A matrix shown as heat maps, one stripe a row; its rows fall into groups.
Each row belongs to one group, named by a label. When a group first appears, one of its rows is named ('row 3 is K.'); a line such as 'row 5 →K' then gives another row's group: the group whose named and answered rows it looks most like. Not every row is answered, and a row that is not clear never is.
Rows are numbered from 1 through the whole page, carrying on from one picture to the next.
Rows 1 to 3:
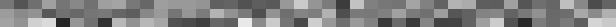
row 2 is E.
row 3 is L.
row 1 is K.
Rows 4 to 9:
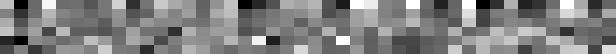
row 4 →K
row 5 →K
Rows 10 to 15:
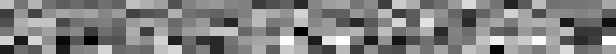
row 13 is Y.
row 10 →E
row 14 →L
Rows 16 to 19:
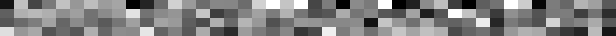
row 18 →Y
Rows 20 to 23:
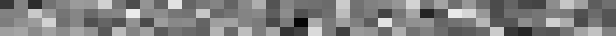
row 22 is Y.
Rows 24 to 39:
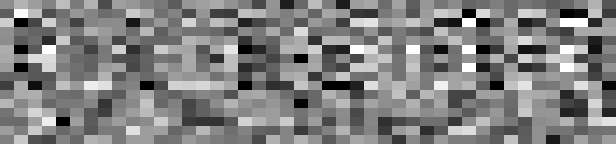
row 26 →K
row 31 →K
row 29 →K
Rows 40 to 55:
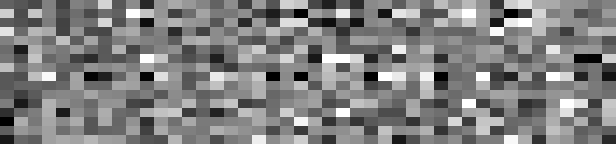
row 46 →L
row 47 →K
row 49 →Y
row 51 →K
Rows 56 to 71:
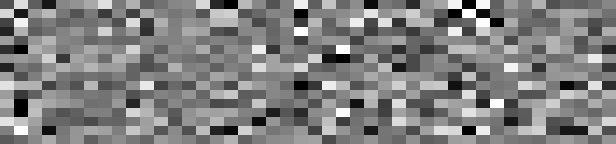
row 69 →E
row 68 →E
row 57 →K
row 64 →K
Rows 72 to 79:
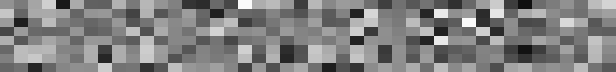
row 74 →K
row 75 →Y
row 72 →L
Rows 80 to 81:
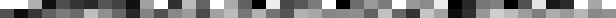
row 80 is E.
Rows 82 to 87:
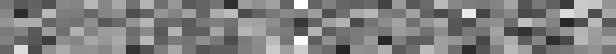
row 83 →K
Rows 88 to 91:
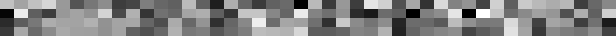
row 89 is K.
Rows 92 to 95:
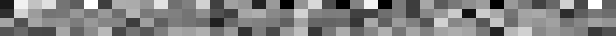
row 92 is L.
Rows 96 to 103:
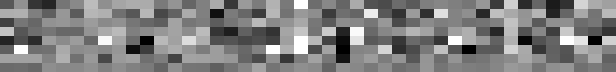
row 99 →K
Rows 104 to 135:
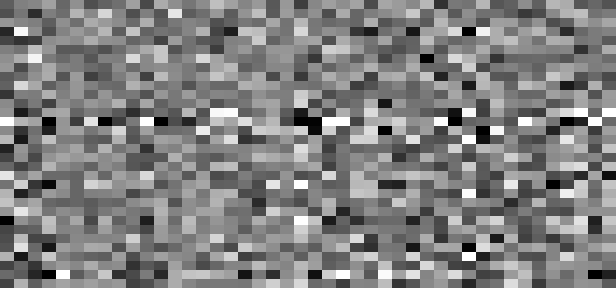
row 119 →K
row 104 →Y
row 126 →E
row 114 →K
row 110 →E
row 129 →K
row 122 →K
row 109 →L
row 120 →K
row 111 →K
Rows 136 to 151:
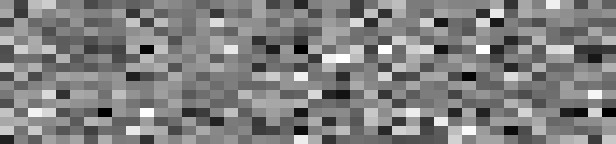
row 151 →K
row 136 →Y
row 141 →Y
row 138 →Y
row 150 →E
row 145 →K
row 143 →E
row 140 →E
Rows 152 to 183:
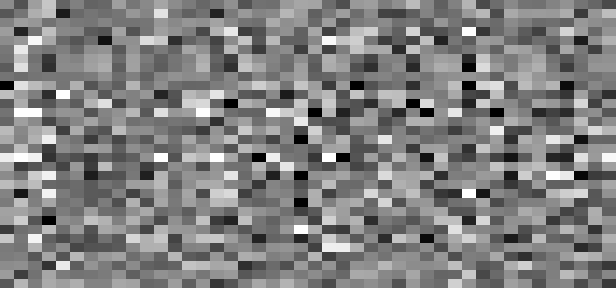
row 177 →K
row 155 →K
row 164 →E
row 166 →L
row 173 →K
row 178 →E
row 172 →E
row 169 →E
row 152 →K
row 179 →L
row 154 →E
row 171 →Y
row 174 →Y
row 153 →L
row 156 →L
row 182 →K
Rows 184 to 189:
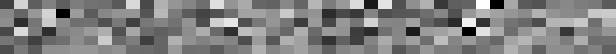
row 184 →Y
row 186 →K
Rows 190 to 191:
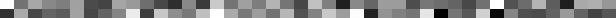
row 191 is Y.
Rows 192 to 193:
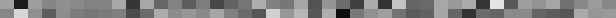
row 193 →E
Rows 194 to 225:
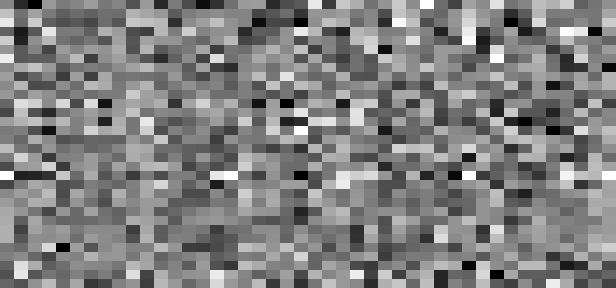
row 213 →K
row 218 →E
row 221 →L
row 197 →K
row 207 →L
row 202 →L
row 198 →K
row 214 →L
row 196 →E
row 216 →L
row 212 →L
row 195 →E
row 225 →Y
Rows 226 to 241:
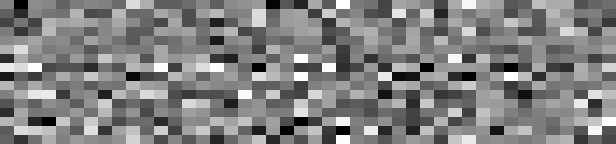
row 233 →E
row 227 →Y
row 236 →L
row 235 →E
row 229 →K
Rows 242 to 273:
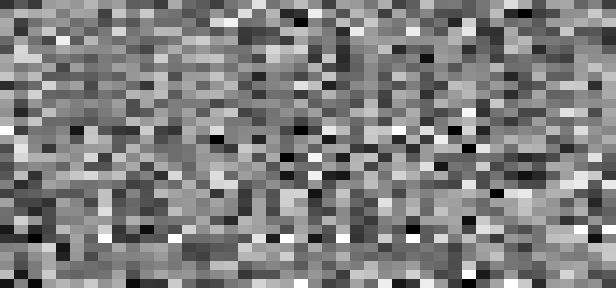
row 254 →K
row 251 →K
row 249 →L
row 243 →L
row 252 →E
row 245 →K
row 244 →K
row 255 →E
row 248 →E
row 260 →Y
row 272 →K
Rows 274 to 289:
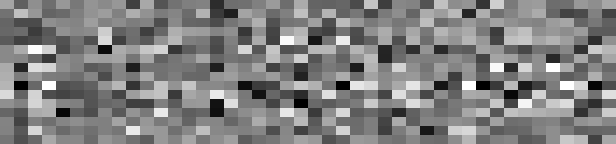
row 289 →K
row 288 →E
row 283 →K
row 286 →L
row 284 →E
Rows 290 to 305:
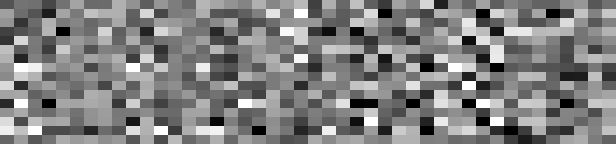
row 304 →E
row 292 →K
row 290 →Y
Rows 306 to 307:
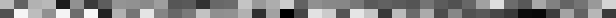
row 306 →L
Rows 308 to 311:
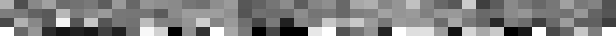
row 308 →K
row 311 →E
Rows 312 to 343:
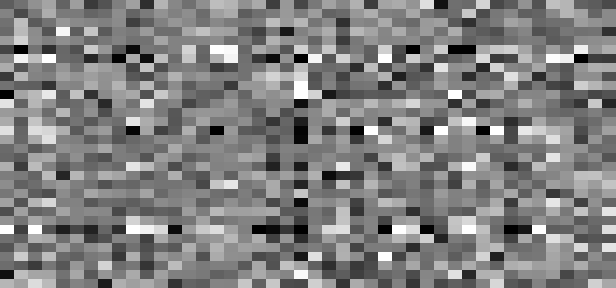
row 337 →E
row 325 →E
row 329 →Y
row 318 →Y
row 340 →Y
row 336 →E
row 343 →L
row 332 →K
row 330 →E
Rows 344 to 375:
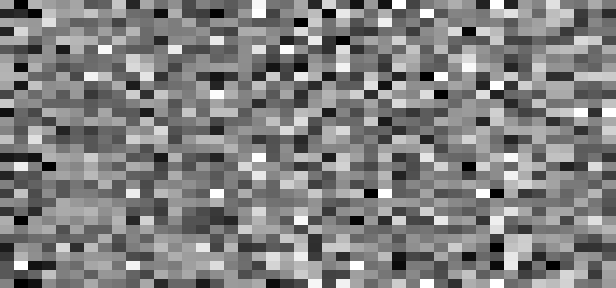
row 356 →K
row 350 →E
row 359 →E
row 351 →E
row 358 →L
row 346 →Y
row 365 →Y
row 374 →K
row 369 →L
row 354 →Y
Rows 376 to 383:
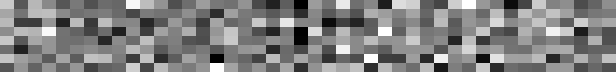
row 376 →E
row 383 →Y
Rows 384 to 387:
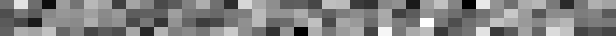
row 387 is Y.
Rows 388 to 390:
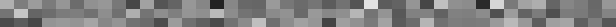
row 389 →Y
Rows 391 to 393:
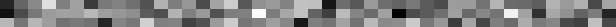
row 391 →K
